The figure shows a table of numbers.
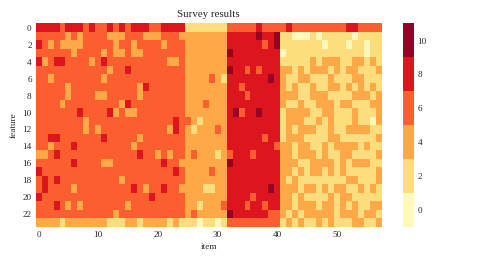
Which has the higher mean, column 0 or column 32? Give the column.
32
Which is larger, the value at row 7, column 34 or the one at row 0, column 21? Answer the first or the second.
the second
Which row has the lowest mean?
23
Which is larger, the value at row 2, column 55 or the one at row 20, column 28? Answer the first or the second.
the second
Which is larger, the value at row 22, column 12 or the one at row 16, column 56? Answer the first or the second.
the first
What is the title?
Survey results
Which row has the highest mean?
0
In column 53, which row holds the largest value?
0
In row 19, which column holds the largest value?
39
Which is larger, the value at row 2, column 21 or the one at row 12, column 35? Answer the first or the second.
the second
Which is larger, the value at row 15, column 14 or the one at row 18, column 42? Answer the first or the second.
the first
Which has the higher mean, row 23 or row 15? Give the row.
15
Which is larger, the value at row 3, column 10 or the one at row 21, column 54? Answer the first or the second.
the first
